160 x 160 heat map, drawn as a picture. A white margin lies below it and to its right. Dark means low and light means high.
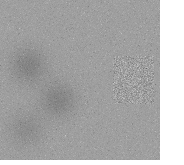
Mirror symmetry: none. Dips: three. Odd patch: rougher, in the middle right. Odd rows or columns: none. Stripes: none. Roughest part: middle right.
